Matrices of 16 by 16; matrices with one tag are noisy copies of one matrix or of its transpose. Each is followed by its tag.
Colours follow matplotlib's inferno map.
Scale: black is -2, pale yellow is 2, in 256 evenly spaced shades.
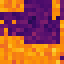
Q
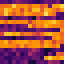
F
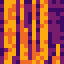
F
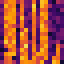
F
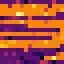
F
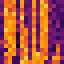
F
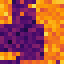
Q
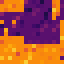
Q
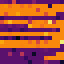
F
